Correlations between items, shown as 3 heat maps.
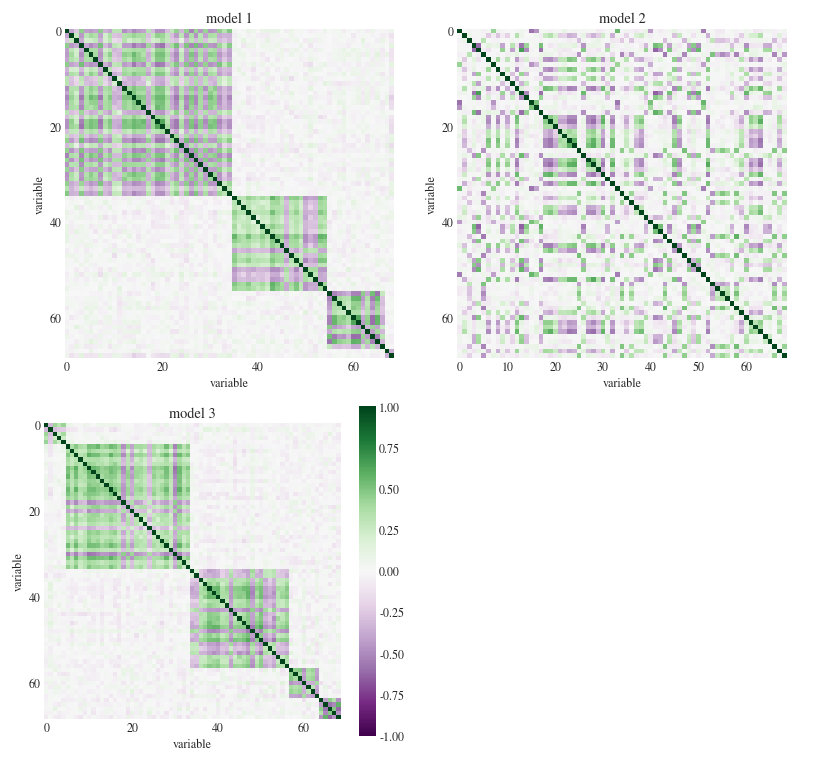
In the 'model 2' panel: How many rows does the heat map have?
69
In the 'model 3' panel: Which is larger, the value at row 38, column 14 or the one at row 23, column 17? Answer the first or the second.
the second
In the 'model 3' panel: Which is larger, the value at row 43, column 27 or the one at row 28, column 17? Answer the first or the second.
the second
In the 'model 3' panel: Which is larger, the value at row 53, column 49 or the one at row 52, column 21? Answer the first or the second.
the second
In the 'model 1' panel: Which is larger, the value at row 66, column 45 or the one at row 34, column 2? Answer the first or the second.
the first
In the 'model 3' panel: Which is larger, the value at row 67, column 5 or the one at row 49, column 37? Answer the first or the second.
the second
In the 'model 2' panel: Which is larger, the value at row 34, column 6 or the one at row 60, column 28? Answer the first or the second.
the first
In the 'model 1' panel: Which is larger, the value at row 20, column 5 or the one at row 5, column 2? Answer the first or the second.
the first
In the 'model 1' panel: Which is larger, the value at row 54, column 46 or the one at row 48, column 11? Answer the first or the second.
the second
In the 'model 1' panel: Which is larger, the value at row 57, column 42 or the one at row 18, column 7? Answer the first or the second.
the first
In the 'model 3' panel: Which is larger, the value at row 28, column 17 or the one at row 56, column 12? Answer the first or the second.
the first
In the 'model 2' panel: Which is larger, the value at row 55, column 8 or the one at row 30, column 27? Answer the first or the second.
the first
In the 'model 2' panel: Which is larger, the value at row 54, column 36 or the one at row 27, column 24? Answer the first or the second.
the second
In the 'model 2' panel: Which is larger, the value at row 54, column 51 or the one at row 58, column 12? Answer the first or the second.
the first
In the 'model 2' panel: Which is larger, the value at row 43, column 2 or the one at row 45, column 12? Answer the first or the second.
the first
